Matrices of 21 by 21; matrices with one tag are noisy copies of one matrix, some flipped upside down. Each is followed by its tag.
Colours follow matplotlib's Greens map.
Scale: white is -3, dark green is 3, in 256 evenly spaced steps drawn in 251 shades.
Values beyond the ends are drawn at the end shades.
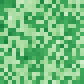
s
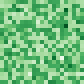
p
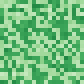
p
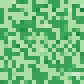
p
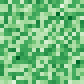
p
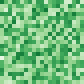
p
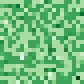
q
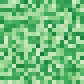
q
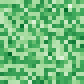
q
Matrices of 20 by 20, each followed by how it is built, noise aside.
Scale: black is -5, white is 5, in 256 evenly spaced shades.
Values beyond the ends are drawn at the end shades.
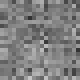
low rank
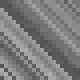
Toeplitz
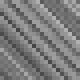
Toeplitz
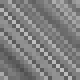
Toeplitz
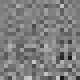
low rank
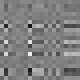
low rank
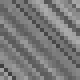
Toeplitz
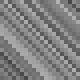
Toeplitz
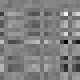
low rank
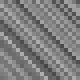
Toeplitz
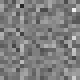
low rank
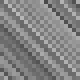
Toeplitz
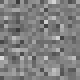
low rank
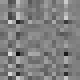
low rank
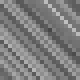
Toeplitz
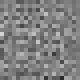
low rank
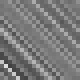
Toeplitz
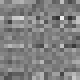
low rank
